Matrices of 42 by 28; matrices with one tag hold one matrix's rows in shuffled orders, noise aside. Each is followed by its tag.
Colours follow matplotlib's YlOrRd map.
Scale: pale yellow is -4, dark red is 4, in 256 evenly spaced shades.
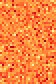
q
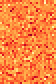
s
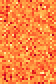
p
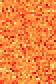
q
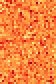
s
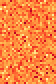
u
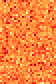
p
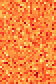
u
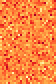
p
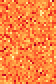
p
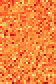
q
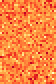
s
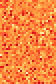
p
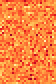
s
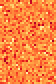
p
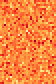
p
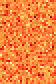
p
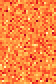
u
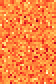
u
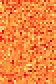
s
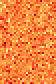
p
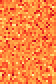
q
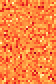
p
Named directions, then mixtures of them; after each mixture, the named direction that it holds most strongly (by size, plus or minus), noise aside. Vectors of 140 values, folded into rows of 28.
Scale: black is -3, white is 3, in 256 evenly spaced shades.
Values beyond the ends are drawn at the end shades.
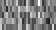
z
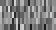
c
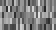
c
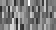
c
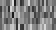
c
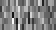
z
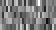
z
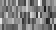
z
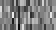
c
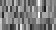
c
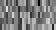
z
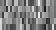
z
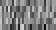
c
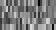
z
